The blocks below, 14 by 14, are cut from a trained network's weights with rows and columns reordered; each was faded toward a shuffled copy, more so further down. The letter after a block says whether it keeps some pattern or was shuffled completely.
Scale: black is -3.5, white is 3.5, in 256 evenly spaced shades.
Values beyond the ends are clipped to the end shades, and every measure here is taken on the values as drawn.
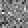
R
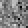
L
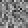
L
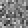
R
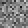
L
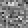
L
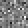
R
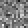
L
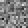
R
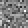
R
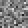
R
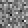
R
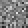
R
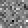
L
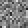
R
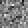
R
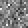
R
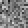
R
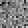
L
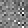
L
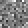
R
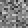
R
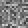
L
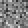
R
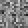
R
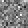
R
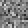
R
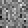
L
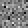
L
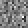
L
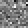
R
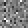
L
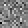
L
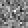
R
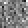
R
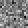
R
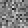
L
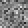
L
